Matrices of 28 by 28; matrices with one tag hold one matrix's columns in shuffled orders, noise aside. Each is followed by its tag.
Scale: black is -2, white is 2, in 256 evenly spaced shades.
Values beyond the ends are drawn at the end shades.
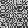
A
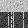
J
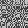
A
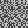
A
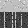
J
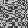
A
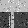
J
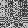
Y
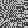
A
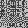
Y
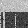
J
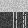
J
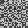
A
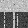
J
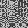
Y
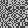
A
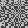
A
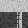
J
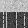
J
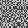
A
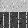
J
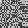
A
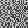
A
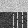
J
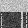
J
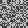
A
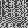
Y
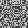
A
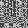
Y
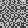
A
